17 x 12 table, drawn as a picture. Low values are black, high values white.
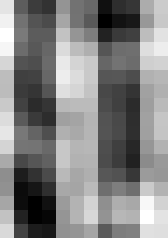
Average level on the scale: 50%. Stripes: upright, repeating 2 times. Ninth with the lowest average: bottom left.
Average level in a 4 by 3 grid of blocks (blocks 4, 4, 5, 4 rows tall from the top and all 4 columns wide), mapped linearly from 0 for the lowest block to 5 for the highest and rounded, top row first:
323 | 253 | 242 | 045
